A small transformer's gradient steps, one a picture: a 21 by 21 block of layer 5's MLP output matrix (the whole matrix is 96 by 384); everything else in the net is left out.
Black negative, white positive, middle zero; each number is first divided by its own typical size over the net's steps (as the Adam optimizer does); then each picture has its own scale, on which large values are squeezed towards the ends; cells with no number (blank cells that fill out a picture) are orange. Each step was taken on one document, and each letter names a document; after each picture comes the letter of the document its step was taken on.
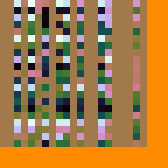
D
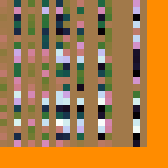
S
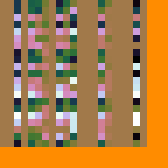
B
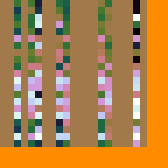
B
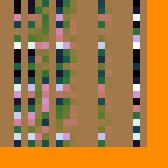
B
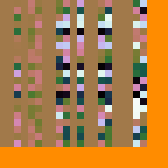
S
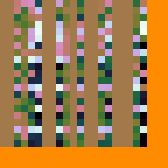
D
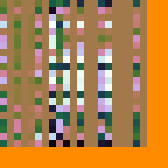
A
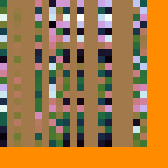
A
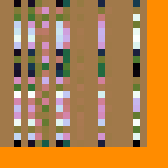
B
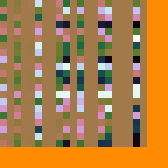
S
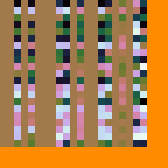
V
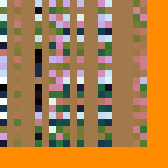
A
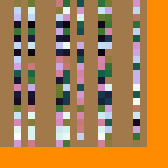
V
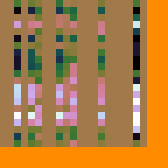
B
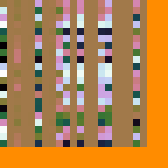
A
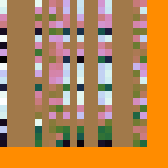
A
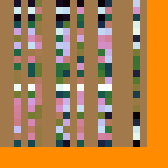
V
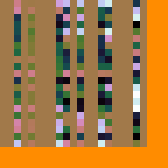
S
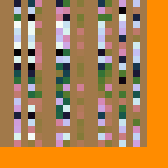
V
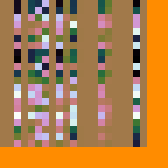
B
